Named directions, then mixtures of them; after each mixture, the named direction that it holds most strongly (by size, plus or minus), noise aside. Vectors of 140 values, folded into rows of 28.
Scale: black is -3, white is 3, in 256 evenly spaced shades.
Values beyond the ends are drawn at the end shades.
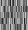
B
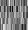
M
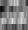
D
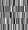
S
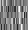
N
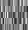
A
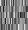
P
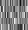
P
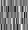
N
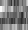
D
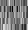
M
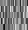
M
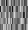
M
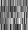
N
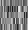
N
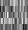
A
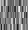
N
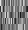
P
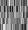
M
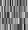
P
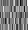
S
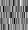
S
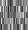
N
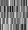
M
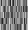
B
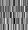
S
